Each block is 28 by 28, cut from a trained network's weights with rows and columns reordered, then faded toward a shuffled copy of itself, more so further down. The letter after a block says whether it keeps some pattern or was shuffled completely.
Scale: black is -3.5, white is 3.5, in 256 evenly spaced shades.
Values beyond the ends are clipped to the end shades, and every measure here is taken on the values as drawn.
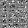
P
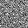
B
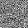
P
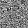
B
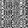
P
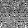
P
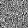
P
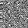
P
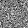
B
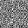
P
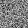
B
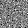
B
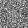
P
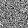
B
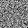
B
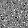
B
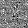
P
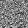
P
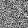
P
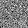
B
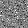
B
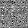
P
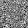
P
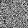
P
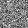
B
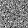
B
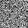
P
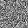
P
